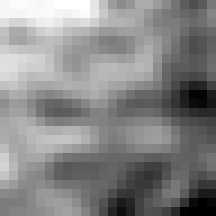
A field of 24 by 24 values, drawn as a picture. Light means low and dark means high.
Mirror symmetry: none. Slope: up to the bottom right. Lone odd cells: none.
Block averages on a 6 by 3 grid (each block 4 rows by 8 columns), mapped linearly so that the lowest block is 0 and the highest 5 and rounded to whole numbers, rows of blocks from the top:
013
123
225
234
244
345
